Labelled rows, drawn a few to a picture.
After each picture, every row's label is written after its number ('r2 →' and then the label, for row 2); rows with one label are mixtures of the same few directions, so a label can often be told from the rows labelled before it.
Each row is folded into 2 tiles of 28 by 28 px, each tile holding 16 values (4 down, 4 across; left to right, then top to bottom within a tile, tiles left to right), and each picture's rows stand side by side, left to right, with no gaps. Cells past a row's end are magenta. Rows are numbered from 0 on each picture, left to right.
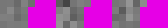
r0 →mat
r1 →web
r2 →mat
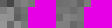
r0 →web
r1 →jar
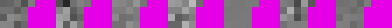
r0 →jar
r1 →web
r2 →jar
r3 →jar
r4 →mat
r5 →mat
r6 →jar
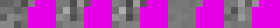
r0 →jar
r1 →mat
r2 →mat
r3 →jar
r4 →mat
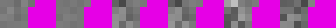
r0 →mat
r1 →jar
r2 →web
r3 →web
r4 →web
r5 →jar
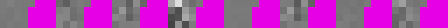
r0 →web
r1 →web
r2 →mat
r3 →web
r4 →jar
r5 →mat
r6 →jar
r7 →web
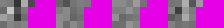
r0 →mat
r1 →web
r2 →jar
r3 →mat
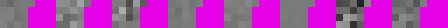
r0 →web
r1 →jar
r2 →mat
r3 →mat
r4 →jar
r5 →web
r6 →jar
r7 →jar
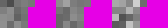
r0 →web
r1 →web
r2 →jar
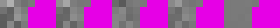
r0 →web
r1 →web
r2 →web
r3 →web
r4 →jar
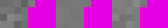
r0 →jar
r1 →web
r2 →jar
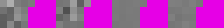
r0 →web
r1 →mat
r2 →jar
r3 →jar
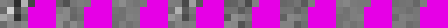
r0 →mat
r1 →web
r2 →web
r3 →mat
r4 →jar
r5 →jar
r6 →web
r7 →jar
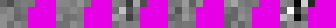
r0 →web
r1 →jar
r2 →mat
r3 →mat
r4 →web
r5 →mat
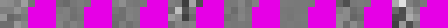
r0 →jar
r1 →web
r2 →web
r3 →mat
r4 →mat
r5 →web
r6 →web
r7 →web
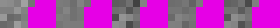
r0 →jar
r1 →mat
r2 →jar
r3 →jar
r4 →jar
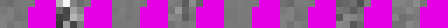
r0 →web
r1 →web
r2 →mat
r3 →mat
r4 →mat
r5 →web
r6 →jar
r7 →jar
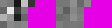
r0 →mat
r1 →mat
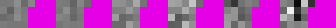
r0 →mat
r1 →mat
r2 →jar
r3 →jar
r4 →web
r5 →mat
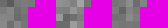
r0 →web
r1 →jar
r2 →mat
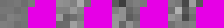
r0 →jar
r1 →jar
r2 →web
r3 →mat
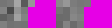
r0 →mat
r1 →web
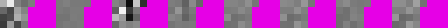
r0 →web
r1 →web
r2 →mat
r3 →mat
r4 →jar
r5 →jar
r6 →web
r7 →jar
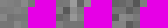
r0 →jar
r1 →mat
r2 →jar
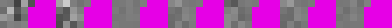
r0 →mat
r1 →web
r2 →mat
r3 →web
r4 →web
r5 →web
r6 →mat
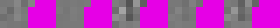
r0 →mat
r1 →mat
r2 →mat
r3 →mat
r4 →mat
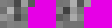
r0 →mat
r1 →mat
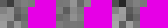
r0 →web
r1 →mat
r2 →web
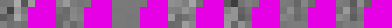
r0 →mat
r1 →web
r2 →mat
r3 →jar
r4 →web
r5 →mat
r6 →mat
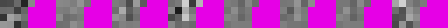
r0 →jar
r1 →jar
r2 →mat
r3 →mat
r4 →mat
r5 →mat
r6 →mat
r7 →web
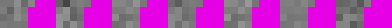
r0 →mat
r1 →web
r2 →jar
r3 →web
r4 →jar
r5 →jar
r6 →jar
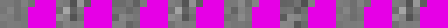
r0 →mat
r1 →mat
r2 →jar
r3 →mat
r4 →mat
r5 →jar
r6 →mat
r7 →mat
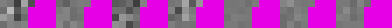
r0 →mat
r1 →web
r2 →jar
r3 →mat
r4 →jar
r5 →web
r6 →mat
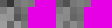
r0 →web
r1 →web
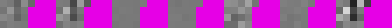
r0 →mat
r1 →mat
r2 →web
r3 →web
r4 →jar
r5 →jar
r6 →mat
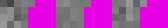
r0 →web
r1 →web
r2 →mat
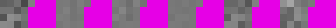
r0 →jar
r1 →mat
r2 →mat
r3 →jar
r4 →jar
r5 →web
